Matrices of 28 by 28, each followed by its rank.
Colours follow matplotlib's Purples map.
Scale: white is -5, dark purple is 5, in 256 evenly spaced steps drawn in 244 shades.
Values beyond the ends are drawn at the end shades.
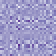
three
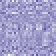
five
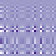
one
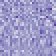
five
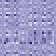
three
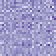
five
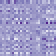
three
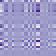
one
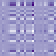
one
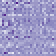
five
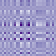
one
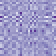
three
